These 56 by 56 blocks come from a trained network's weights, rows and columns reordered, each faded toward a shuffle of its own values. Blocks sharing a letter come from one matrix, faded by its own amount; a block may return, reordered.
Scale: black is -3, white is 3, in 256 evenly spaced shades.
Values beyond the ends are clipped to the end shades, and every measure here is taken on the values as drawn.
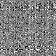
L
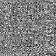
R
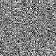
R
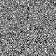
R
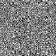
R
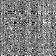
L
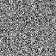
R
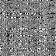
L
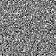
R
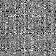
L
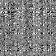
L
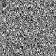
R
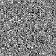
R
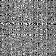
L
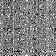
L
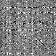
L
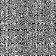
L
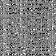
L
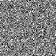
R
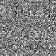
R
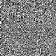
R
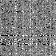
L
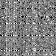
L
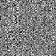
R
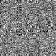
R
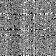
L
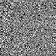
R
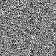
R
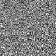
R
